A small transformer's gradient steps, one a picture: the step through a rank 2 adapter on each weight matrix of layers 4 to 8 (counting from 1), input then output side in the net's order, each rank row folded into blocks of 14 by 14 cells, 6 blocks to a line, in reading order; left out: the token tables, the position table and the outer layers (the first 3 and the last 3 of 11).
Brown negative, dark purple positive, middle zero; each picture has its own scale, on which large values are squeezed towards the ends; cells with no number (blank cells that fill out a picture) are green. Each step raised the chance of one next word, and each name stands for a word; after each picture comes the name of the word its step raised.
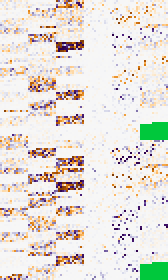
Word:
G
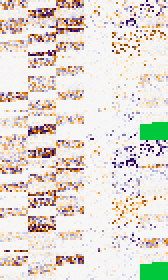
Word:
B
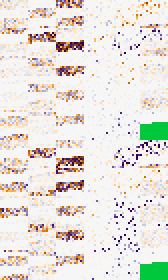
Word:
G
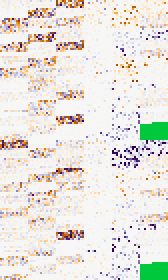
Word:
G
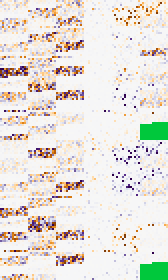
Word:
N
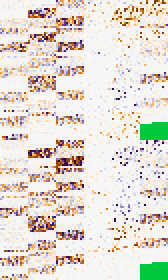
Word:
N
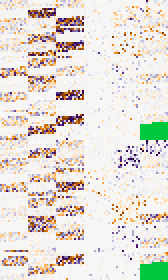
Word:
B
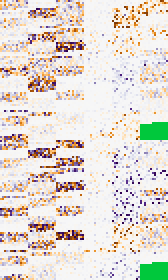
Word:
N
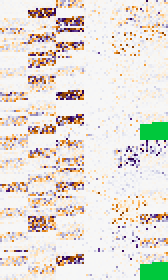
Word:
B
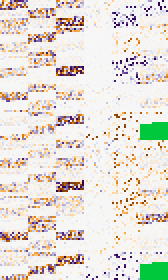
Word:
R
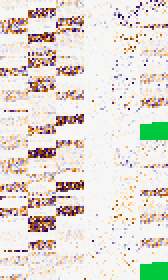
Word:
B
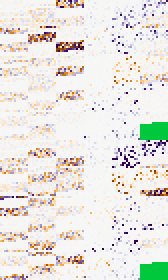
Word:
G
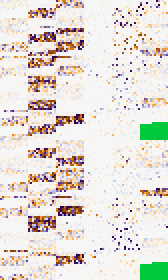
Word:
B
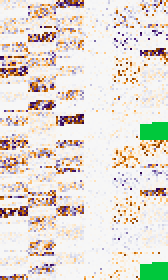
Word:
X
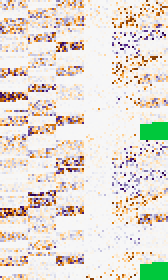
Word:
X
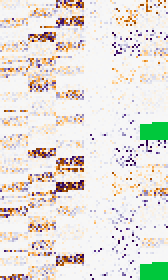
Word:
G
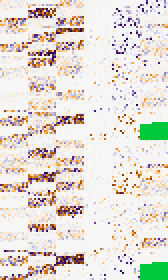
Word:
R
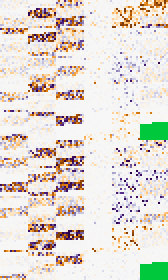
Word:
N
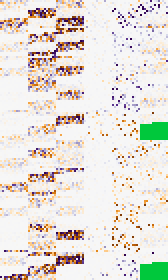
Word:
R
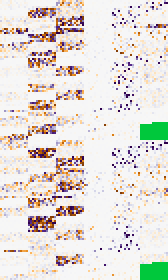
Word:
B
